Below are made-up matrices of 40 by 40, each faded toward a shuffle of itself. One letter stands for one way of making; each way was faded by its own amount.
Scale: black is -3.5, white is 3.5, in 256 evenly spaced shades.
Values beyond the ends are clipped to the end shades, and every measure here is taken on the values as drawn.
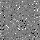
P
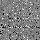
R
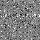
R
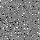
P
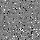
P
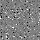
P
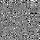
R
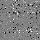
P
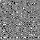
R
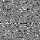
R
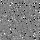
P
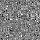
R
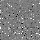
P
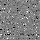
P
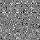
R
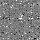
P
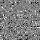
R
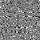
R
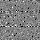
R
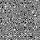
R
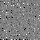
P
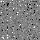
P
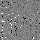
P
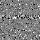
R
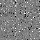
P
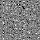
R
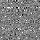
R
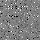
P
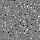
P
